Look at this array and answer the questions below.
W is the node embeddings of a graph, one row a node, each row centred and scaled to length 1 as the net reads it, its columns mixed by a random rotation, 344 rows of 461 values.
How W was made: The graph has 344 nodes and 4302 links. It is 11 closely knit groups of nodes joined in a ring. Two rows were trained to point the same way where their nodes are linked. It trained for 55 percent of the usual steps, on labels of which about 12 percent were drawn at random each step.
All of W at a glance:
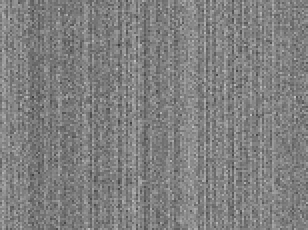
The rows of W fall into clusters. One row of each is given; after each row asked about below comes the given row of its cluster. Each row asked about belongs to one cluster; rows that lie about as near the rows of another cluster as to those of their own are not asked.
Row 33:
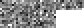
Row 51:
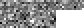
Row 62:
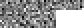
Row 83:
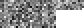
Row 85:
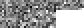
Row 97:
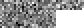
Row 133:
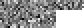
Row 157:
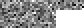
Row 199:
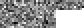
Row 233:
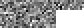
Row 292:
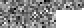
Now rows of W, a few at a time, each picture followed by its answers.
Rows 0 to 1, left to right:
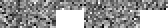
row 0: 85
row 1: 133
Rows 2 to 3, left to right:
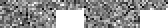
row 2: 33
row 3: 233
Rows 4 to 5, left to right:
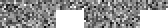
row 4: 199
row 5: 133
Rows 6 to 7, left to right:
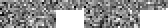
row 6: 51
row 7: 85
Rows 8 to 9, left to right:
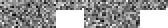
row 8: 83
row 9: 62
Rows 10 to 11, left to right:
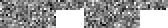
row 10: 33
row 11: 97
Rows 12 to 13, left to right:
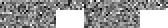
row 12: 233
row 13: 157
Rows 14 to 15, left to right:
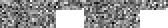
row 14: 85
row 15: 292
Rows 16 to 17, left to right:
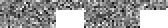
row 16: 292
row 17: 83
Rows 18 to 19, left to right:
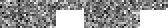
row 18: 85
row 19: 292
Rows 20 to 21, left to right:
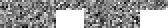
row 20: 233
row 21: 85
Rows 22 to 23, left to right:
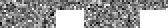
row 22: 199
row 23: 199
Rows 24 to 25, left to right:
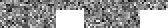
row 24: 199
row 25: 62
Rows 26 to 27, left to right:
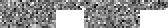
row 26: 97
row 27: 33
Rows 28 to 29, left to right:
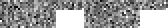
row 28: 133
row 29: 292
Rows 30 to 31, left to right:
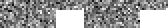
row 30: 199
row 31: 292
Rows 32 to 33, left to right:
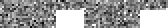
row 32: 33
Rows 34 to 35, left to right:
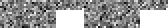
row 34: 233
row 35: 233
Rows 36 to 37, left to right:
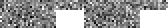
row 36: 83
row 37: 83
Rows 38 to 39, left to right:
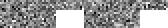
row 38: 62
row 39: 97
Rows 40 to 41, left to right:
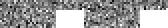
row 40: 133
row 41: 199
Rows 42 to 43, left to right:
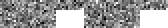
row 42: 33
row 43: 97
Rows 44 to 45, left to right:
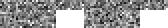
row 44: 233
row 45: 85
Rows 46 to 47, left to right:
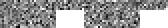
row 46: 133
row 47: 51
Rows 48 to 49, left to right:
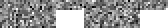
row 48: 83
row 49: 85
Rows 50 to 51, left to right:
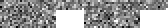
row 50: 83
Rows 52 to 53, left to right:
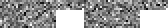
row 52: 233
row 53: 157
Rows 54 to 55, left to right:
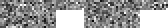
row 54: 199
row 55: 292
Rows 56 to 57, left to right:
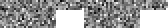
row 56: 62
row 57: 97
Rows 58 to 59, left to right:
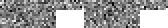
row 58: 62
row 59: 83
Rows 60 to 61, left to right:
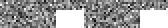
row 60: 62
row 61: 233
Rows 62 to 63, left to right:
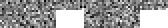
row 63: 85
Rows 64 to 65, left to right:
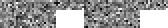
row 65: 157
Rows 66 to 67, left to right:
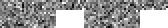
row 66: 97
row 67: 233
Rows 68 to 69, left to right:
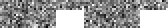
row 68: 97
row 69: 83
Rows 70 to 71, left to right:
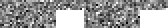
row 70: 233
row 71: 33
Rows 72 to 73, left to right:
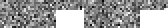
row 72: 62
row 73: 85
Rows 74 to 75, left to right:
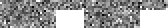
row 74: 292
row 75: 85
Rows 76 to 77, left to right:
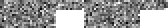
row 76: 83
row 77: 33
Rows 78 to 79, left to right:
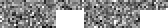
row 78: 83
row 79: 51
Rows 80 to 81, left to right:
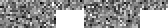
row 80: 233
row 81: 199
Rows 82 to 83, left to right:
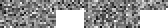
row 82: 157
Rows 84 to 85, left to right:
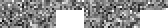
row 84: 97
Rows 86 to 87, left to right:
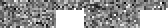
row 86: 133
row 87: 199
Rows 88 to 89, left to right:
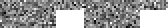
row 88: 157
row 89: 83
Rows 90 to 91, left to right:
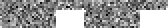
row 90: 292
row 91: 51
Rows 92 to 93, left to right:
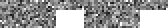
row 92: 62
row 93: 51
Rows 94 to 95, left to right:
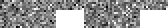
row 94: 157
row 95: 97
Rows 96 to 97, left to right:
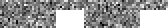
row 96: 51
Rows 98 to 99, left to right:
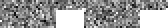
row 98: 199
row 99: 83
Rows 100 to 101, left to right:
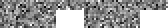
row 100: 233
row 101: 133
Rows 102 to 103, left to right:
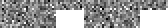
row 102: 62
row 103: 133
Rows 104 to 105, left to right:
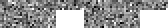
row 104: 33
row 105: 133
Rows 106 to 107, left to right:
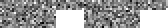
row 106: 33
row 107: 133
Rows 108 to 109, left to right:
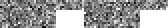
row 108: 83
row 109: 51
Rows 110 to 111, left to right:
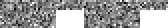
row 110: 97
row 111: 233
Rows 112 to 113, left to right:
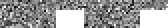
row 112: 199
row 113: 233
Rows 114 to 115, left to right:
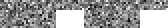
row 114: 97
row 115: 199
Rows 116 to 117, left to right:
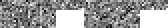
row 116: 33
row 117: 233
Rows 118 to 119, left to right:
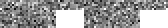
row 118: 33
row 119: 292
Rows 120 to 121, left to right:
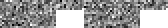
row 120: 97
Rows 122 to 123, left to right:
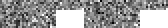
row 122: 85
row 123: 292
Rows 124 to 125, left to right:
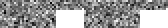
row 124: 85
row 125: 51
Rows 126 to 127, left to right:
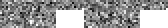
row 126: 51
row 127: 199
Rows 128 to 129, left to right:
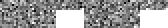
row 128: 33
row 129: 85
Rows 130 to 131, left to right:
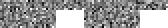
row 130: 133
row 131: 133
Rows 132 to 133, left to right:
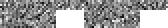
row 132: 233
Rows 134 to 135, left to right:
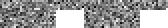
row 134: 157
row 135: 133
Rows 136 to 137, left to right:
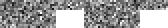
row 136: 292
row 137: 51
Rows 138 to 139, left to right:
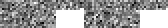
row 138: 33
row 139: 51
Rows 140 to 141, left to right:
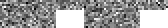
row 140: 199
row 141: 157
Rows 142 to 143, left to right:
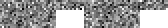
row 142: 97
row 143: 85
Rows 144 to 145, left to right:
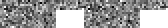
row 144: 199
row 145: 199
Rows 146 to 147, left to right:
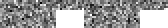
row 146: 199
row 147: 199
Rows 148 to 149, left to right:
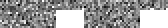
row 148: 62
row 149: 233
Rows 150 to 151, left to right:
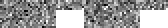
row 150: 83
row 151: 292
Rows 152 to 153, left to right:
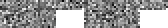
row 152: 62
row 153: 83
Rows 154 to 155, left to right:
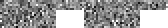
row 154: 83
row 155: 133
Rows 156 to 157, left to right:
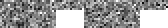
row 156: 97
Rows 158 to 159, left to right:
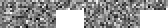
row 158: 233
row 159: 97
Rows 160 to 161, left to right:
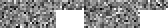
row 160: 133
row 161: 157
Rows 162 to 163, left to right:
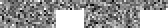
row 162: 292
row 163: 199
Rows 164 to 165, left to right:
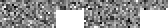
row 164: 199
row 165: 199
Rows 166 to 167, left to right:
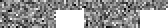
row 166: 157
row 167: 233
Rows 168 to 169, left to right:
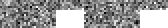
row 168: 85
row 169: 51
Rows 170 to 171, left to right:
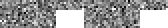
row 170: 62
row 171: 83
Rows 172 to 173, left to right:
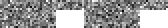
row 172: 83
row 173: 83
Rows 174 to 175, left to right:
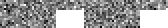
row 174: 199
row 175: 83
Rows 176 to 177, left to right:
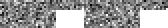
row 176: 51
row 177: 199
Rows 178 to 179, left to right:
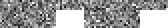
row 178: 97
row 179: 62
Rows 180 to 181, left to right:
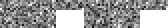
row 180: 33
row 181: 97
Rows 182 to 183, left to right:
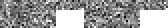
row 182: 85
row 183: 157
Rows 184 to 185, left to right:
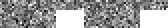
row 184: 33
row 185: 199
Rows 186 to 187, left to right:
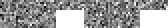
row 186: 233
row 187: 97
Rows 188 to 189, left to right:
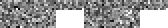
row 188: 133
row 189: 85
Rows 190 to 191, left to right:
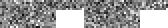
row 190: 51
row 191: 292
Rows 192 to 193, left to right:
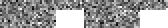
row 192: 292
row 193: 85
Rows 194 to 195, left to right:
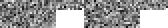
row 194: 97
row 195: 157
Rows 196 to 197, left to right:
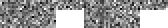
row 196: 292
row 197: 85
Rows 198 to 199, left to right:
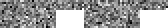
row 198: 133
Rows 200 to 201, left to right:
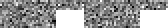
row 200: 233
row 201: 83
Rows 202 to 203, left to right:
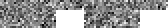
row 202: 62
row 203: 51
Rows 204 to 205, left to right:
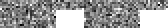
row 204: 33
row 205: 157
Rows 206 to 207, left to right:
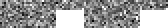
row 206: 51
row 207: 292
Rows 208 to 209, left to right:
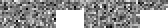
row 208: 51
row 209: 233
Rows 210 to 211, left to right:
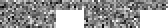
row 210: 51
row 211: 133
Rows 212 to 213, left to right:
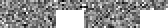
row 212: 62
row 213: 233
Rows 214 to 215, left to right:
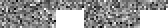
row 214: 292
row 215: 133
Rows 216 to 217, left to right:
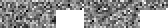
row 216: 233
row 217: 292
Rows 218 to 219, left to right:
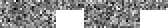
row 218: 292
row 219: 51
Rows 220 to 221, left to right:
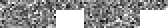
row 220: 33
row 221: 85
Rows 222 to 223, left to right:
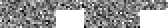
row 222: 292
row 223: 83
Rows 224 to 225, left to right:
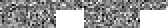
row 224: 33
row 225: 62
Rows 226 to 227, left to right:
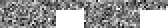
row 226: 33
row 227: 51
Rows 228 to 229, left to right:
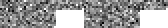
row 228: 292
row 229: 85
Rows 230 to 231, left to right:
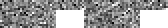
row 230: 157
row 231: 33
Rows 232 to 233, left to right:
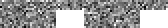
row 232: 233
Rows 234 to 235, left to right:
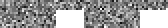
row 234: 62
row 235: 133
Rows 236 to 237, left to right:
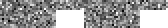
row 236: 292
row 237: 83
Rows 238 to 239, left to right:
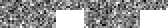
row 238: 292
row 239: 97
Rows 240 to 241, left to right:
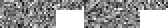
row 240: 97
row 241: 157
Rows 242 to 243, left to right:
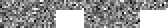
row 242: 157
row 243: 292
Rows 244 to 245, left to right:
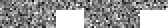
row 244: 33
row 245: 62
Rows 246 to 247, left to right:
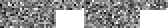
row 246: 157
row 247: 33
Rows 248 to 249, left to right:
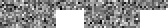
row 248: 199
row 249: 51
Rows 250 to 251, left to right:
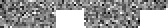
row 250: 157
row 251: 62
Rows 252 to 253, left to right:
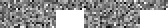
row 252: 133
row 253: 233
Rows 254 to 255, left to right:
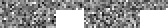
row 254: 33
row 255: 62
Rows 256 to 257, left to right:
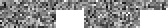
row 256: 51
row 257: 97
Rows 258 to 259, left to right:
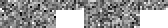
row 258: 33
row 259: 85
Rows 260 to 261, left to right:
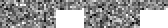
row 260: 199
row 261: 85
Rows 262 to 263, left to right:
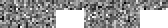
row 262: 133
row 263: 199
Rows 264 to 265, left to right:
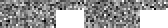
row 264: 199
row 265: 292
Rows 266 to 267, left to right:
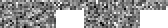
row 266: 233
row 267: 97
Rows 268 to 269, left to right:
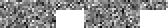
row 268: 233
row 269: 83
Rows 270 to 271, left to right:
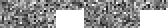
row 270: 33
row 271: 97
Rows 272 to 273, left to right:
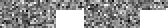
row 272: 33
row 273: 199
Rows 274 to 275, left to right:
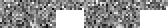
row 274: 97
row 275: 97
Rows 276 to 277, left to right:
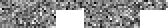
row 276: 33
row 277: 85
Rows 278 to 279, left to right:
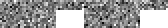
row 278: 133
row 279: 233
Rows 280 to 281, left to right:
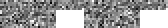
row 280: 51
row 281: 85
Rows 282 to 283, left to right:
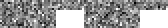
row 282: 97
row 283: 51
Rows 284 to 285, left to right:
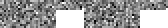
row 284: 62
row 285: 83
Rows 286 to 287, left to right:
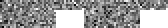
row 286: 157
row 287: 233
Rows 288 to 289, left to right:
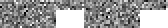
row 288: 233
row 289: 62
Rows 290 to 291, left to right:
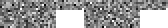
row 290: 157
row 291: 133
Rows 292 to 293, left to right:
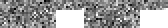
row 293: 33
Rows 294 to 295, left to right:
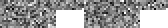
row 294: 33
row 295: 292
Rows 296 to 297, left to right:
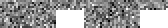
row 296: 233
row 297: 83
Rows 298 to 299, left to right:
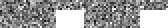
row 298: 292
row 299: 83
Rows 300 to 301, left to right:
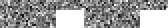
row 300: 85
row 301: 62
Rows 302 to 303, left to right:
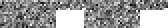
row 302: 233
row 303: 33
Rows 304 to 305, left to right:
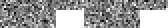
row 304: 199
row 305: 62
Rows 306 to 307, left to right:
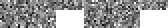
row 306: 133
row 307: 97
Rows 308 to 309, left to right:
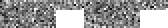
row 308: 157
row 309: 292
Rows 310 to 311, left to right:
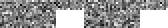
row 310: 233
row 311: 97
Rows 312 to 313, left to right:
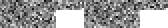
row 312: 292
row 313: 292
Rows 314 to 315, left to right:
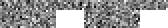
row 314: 133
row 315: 51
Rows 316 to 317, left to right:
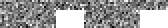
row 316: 233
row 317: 51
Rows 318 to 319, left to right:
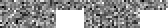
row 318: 51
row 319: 83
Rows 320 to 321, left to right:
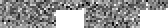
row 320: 292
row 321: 33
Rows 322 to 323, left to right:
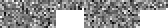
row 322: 97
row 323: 292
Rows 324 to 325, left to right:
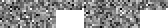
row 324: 133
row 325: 85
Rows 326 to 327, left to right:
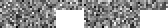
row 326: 83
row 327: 133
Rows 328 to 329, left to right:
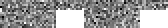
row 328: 233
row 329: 292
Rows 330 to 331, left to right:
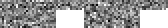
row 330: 233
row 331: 199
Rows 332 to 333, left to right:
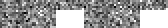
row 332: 85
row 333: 85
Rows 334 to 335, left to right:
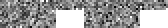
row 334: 51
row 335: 85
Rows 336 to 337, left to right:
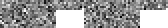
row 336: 62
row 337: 83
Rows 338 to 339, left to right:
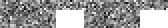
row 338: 292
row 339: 233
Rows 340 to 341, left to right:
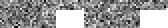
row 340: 83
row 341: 62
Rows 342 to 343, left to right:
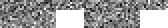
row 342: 292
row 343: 157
